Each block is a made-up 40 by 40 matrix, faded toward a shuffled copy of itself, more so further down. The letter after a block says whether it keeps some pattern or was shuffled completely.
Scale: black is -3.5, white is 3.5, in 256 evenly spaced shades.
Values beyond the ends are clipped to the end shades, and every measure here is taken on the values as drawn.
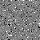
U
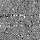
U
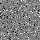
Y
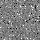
Y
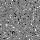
Y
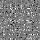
U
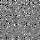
U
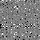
U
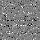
U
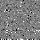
U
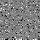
U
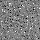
Y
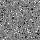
Y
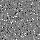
Y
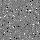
Y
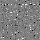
U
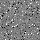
Y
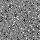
Y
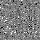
U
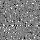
U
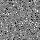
Y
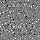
U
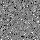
Y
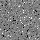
Y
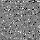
U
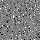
Y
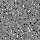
Y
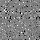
U
